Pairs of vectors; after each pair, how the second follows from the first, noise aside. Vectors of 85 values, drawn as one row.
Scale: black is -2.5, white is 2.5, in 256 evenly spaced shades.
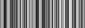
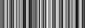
wrapped around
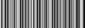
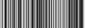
sign-scrambled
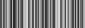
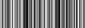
negated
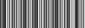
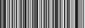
copied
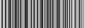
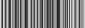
copied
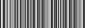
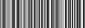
wrapped around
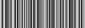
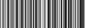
shuffled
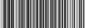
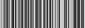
wrapped around
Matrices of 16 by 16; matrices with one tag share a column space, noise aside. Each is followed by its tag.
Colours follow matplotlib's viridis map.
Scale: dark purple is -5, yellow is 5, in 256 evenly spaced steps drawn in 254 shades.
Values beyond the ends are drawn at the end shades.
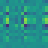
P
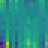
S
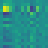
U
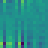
S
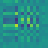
P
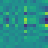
P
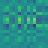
P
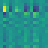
U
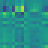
U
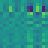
U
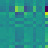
U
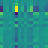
U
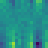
S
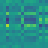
P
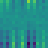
S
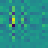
P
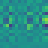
P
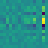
P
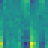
S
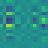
P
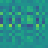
P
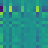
U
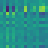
U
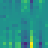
S
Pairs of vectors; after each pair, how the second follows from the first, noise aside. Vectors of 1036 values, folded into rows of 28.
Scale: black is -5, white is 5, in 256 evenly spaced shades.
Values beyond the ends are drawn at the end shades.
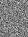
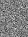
wrapped around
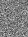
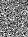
scaled up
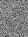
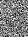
scaled up
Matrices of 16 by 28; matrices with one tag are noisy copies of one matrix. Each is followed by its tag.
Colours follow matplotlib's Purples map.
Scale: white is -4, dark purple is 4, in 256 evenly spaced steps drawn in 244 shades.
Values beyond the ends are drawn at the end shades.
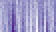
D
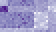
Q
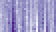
D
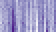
D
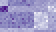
Q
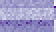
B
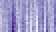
D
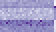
B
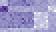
Q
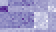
Q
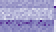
B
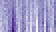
D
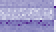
B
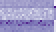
B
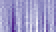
D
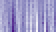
D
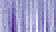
D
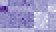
Q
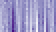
D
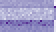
B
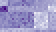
Q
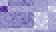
Q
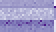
B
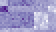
Q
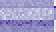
B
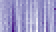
D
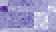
Q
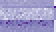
B
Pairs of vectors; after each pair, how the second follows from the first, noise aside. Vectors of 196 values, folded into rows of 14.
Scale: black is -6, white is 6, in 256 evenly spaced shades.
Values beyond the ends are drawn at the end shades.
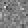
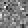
scaled up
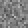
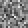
scaled up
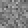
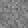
shrunk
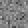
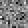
scaled up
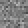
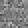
reversed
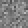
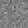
shrunk
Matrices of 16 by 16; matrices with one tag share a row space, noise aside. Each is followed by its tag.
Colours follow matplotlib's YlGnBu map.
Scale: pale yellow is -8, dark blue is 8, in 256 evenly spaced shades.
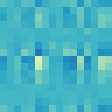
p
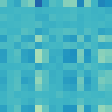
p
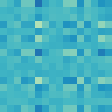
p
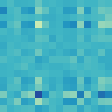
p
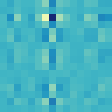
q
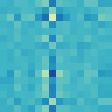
q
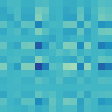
p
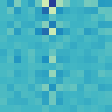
q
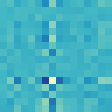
q
